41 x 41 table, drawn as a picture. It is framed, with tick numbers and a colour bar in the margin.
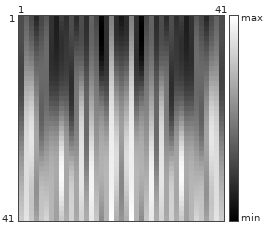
The grain runs up and down. The left and right halves mirror each other. The field climbs toward the bottom.
